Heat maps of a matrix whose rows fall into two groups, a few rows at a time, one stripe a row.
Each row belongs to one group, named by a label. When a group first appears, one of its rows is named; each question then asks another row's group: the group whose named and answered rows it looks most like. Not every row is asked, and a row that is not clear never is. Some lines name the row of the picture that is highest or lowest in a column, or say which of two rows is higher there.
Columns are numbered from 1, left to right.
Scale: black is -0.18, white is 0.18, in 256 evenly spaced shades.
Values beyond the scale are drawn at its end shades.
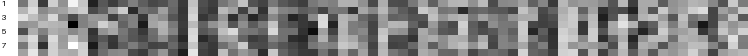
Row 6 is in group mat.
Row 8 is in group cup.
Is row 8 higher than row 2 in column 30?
No
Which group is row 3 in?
mat
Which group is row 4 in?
cup
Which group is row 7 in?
mat
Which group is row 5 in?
cup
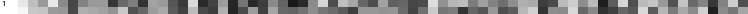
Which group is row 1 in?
mat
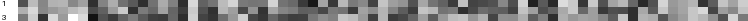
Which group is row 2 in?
cup
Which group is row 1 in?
cup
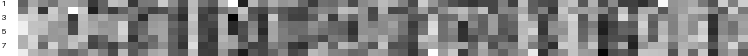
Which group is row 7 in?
mat
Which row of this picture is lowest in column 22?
3
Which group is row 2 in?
mat
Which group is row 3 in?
cup
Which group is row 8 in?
mat
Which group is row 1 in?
cup
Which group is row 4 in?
cup
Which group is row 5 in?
cup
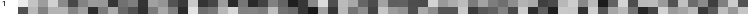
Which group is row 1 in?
mat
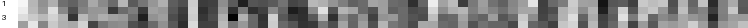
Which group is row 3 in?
cup
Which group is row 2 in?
mat
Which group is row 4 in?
cup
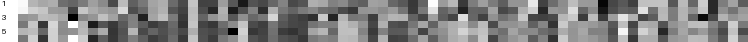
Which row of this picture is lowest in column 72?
2
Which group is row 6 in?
mat
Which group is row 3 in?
cup
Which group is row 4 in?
mat
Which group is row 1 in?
mat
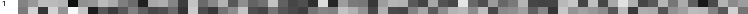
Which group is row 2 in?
mat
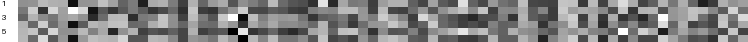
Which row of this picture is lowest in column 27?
5
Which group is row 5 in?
mat
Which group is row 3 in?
cup
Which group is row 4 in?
cup
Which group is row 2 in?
mat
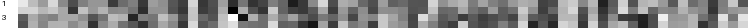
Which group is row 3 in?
cup
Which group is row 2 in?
cup
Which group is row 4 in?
cup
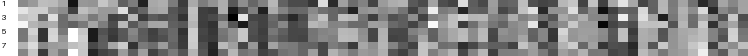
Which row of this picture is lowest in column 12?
7
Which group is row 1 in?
cup
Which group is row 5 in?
mat
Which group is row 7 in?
cup
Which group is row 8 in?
mat
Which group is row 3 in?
mat
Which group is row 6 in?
mat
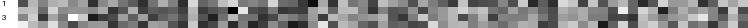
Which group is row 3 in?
mat
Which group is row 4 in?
mat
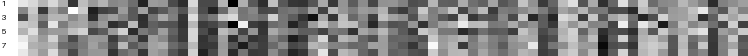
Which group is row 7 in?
mat
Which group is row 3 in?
cup
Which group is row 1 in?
cup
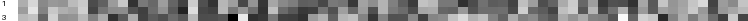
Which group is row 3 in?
mat
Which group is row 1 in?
cup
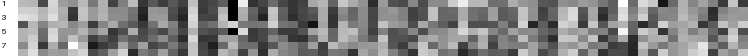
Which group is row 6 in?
mat
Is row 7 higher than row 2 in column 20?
No
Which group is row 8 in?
cup
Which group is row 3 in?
cup
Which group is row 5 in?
mat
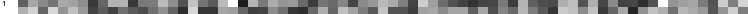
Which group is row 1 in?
cup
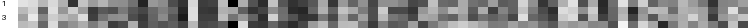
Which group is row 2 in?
mat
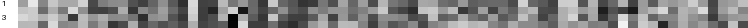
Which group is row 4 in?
mat
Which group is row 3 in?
cup
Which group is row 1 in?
cup
